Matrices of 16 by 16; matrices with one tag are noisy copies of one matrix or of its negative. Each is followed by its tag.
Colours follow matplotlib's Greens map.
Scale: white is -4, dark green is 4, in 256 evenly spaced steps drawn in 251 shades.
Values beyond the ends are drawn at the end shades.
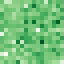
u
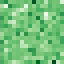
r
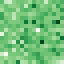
u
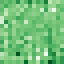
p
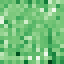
p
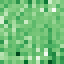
p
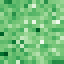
u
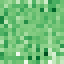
p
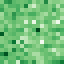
u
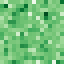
r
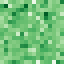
r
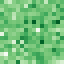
u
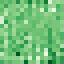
p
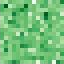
r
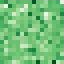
r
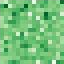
r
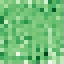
p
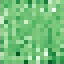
p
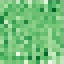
p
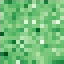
u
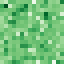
r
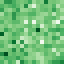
u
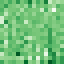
p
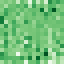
p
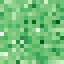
u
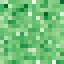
r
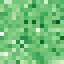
u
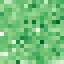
u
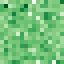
r
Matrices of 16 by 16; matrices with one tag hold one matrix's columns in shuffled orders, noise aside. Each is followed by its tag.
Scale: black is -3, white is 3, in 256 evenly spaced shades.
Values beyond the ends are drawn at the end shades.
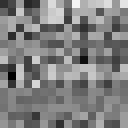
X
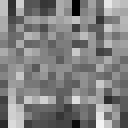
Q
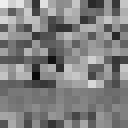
X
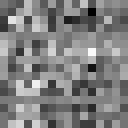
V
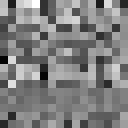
X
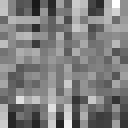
Q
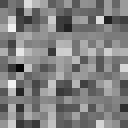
V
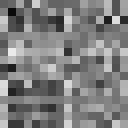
V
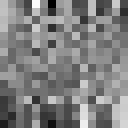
Q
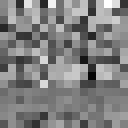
X
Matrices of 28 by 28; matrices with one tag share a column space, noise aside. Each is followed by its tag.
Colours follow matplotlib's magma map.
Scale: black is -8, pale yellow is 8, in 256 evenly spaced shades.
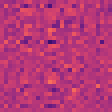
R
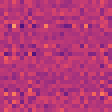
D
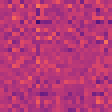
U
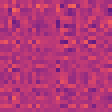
R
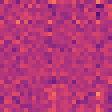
U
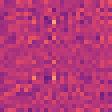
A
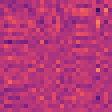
R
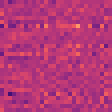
D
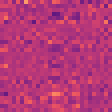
U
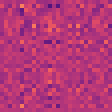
R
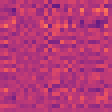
R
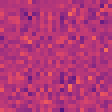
A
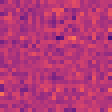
A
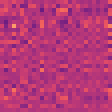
R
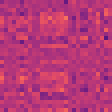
A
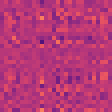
A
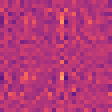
A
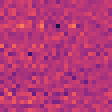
D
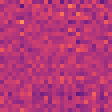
U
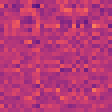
R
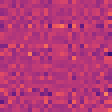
D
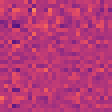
R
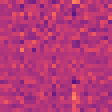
U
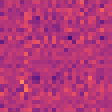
A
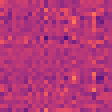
A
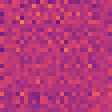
U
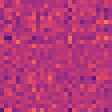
A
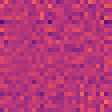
U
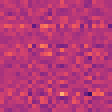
D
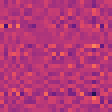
D
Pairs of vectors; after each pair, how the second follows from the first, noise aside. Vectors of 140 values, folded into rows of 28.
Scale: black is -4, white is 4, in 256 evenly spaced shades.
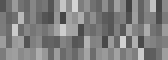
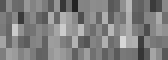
sign-scrambled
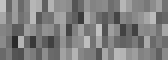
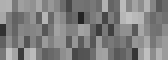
shuffled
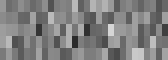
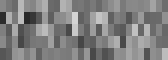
shuffled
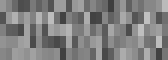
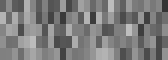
sign-scrambled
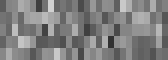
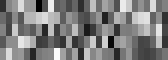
scaled up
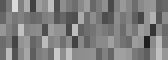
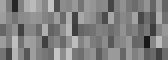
sign-scrambled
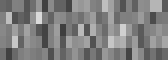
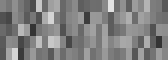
shuffled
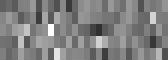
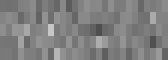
shrunk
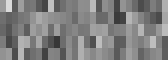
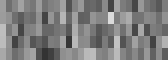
shuffled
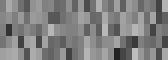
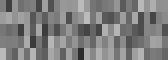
shuffled
